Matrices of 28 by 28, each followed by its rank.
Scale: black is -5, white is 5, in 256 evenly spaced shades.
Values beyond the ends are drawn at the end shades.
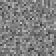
full rank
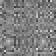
five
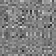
five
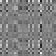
two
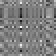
two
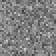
full rank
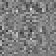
five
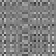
two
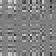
two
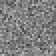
full rank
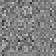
five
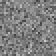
full rank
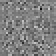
five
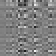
two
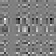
two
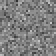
full rank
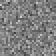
full rank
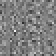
five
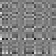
two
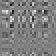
two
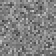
full rank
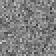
full rank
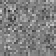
five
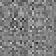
five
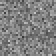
full rank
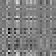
two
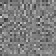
five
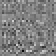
five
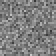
full rank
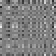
two
